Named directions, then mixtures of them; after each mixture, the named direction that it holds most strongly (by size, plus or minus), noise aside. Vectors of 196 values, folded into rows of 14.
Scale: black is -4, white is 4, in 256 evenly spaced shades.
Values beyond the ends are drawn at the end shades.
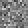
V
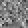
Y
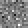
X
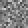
V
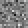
X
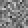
V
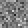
X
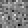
X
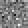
X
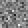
X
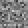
V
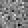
X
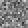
Y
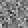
Y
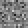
X
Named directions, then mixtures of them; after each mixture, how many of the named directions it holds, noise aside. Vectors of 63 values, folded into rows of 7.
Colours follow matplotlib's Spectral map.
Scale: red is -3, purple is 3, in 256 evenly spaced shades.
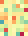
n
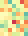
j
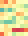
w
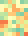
three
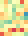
two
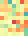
one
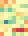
one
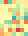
three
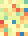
two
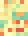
two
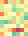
three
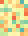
two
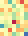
one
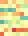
two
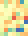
three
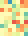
one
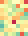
two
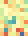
two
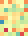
two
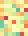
two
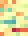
one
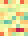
two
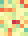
three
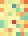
two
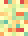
two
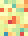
three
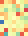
two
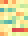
one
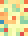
one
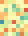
three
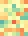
three
